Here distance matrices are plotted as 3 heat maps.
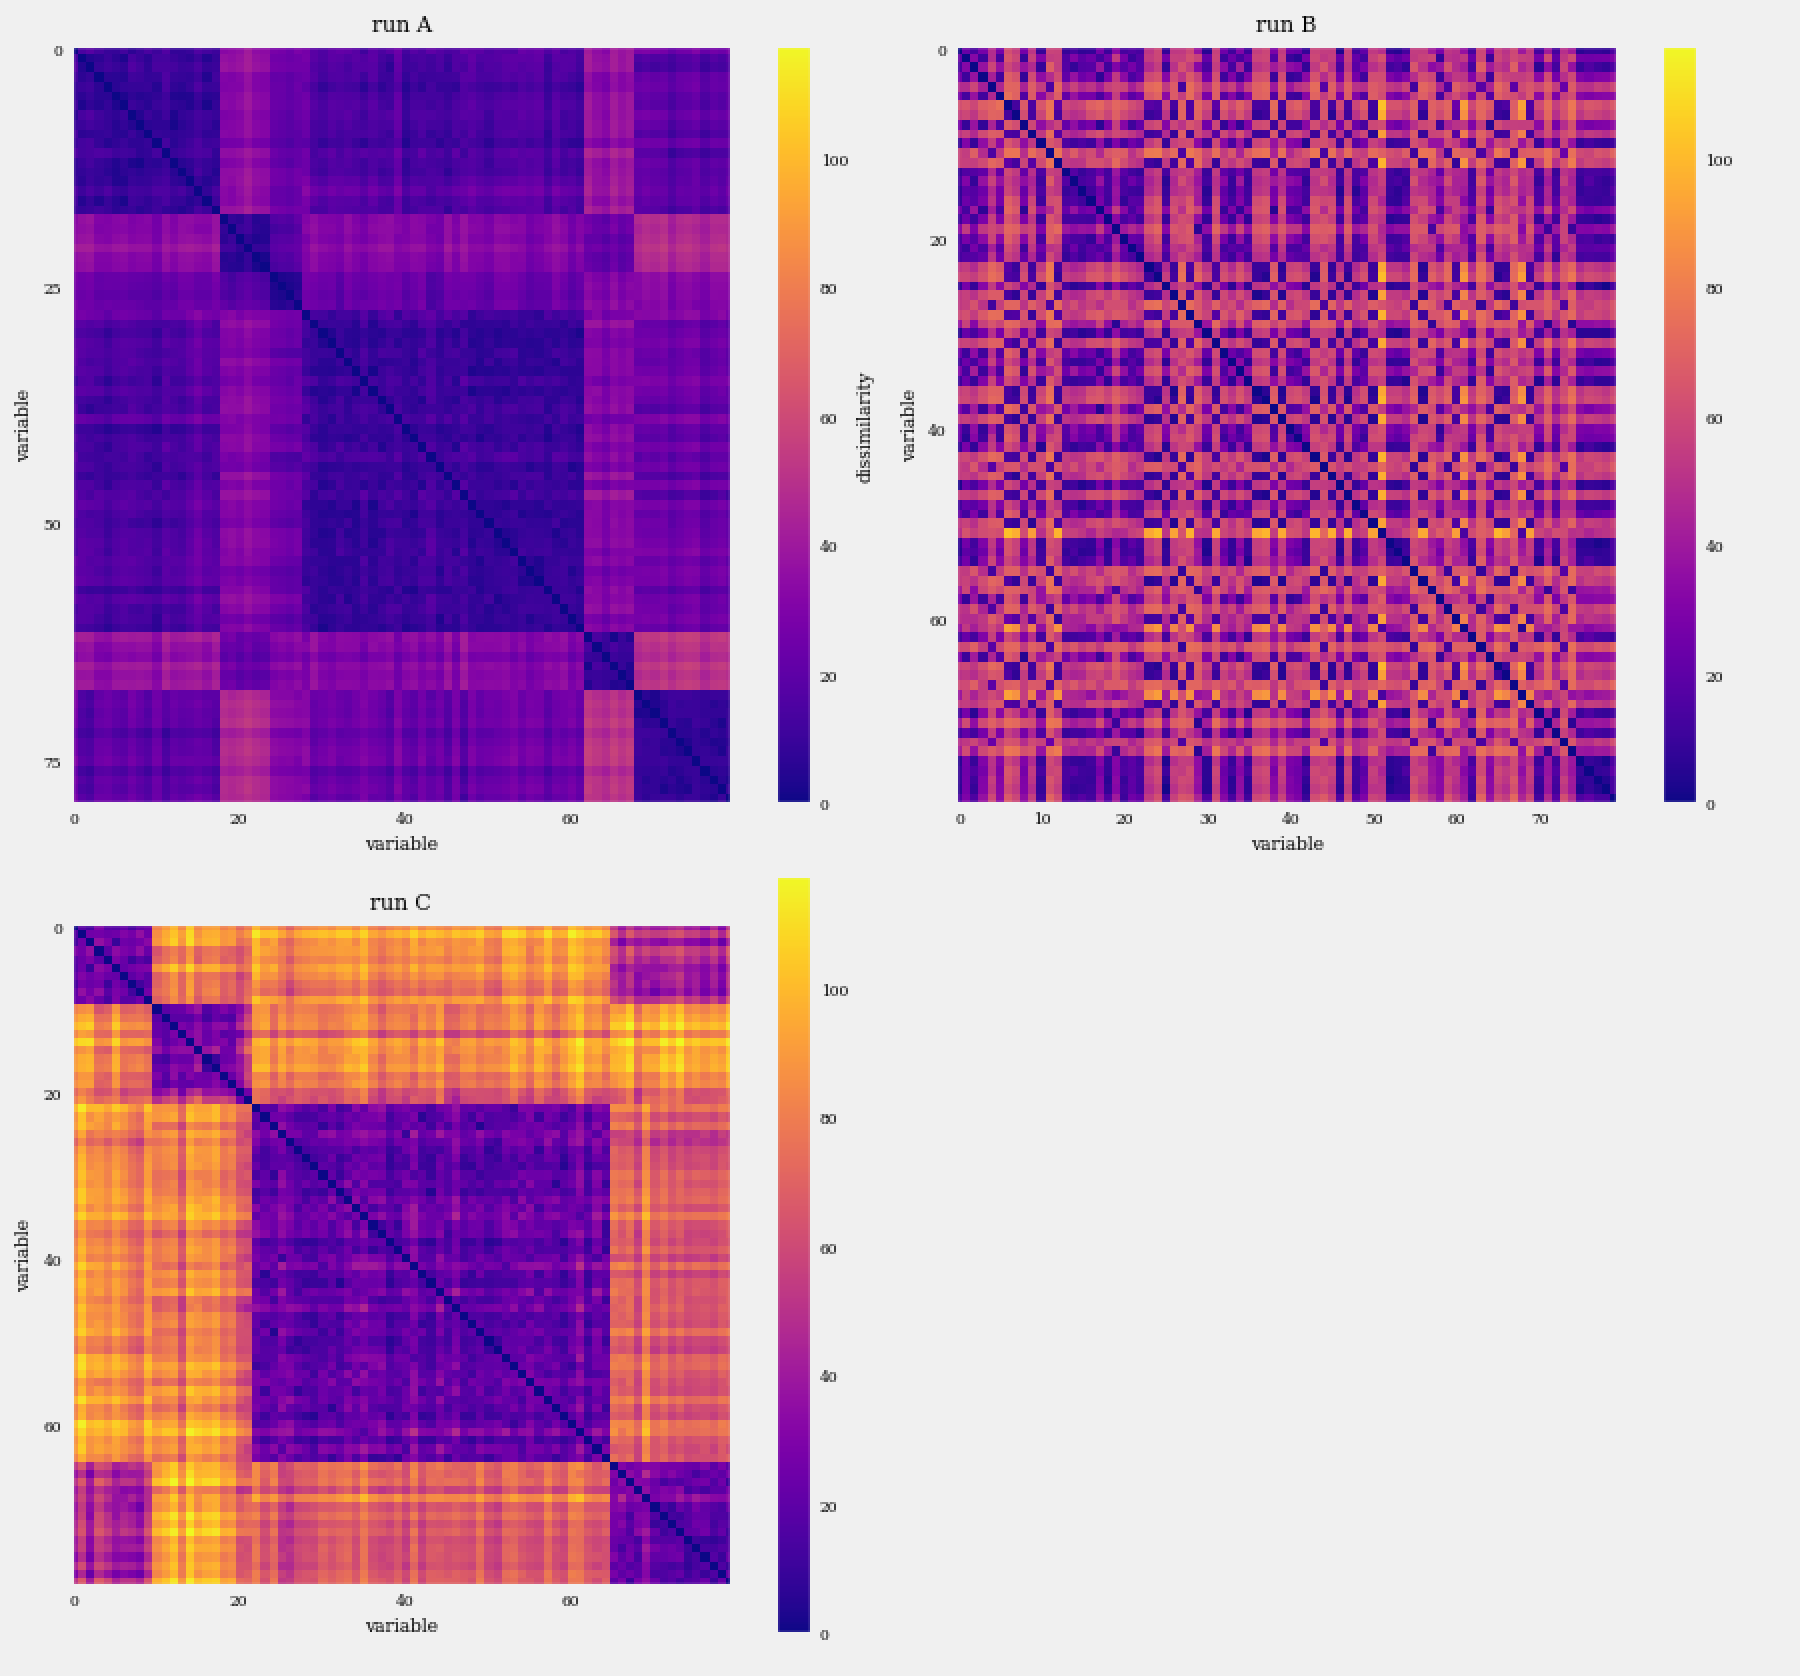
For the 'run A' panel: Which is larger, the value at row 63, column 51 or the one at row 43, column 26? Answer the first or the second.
the first
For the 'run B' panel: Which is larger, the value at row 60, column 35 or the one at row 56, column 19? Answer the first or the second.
the second
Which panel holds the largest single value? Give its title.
run C
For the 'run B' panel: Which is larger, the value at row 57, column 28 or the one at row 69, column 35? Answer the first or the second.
the first
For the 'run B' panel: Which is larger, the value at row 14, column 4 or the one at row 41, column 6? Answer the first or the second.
the second
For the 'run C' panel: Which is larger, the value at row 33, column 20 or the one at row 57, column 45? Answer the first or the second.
the first
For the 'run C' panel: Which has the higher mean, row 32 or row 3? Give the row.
3
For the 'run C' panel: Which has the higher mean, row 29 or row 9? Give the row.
9
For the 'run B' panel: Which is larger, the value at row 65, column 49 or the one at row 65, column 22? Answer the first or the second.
the first
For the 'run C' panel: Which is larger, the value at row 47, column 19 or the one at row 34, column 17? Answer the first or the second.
the second
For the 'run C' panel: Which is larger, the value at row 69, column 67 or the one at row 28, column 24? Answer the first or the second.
the first
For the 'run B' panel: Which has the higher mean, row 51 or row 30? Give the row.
51
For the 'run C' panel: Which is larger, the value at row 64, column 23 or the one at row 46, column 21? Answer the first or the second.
the second
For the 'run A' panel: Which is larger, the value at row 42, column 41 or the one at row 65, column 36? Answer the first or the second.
the second
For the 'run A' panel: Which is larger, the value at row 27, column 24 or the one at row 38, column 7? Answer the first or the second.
the second
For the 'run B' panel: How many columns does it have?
80
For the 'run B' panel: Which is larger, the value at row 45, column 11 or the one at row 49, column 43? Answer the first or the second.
the first
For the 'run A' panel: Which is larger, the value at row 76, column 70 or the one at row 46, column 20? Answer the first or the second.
the second
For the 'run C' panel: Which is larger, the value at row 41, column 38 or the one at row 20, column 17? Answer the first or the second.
the second
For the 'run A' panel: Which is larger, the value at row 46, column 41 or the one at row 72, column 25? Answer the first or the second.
the second
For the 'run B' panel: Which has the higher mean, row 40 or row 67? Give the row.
67
